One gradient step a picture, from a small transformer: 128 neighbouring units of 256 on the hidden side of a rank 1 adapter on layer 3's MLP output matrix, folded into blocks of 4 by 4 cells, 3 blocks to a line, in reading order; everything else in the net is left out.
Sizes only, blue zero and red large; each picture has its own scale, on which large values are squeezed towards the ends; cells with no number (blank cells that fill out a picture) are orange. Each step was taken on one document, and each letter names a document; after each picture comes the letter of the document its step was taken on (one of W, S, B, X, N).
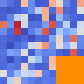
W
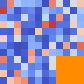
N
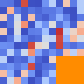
W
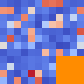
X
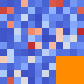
N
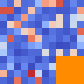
X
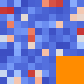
X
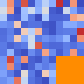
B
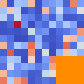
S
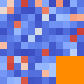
B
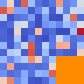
S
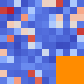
X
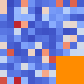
S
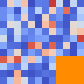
N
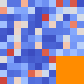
S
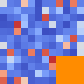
S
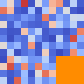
B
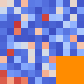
S
